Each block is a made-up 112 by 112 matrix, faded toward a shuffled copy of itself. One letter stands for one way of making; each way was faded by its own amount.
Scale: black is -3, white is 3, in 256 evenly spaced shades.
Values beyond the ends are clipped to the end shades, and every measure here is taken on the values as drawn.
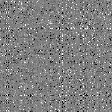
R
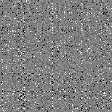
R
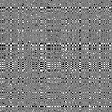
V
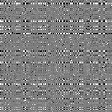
V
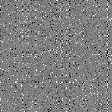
R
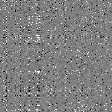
R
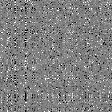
R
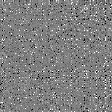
R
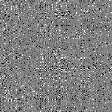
R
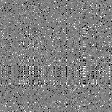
R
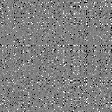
R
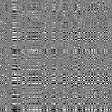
V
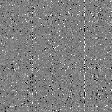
R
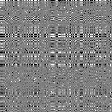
V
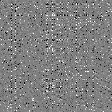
R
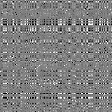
V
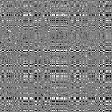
V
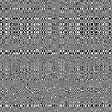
V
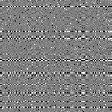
V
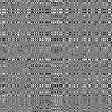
V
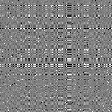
V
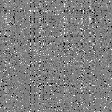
R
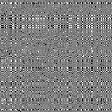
V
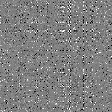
R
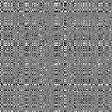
V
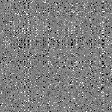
R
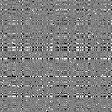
V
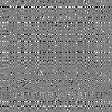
V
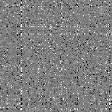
R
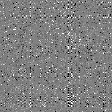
R
